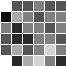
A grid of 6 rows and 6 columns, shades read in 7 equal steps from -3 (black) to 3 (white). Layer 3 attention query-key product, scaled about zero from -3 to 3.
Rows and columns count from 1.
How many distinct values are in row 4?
3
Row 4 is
-1 -2 -2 0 0 -1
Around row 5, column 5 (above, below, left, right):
0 0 0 0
